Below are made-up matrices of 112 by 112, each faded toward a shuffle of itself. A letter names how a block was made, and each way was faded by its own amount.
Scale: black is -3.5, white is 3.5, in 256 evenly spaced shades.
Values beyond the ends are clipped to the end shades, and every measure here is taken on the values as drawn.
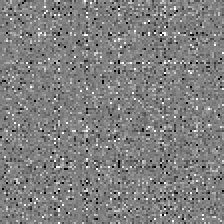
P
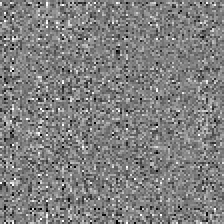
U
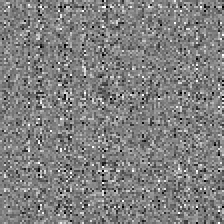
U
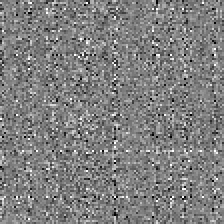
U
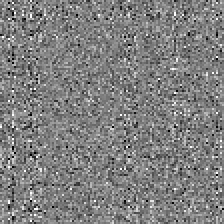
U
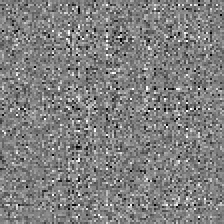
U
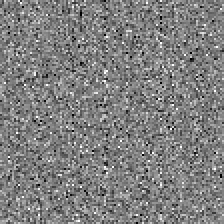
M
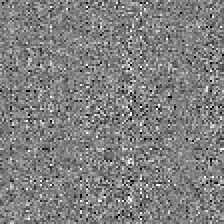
U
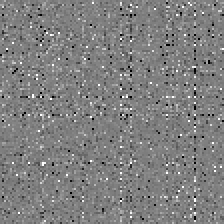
P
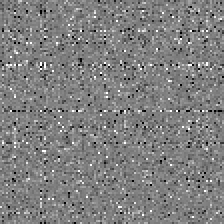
P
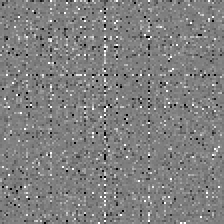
P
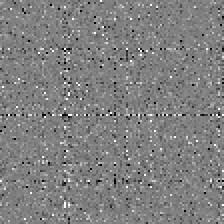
P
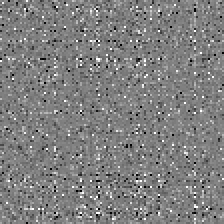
P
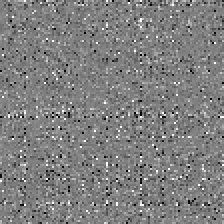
P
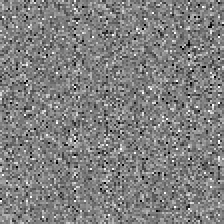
M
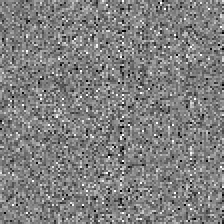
M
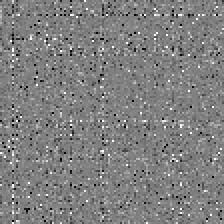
P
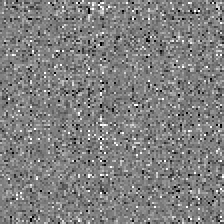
P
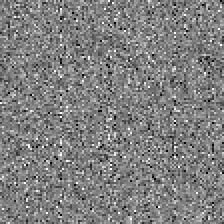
M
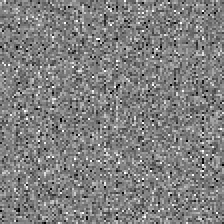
M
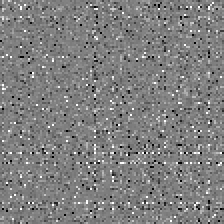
P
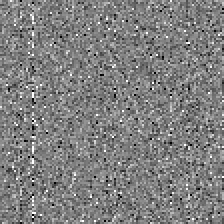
M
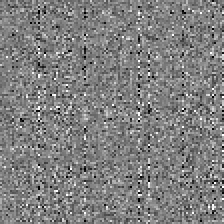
U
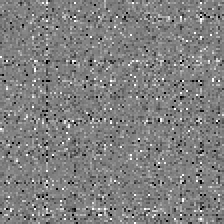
P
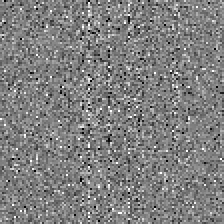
M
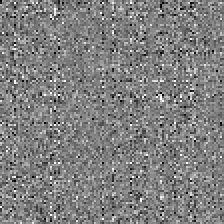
U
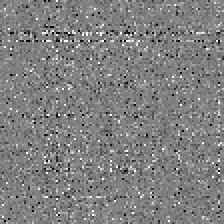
P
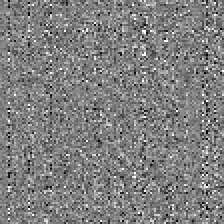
U
